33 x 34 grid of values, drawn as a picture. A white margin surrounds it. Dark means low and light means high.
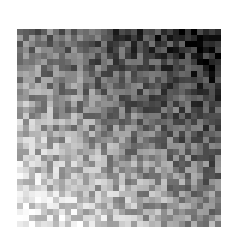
Neither half mirrors the other. No single row or column stands out from its neighbours. The field climbs toward the bottom left. The ninth with the highest average is the bottom left. On average the colour sits 50% of the way up the scale. The grain is fine, like static.
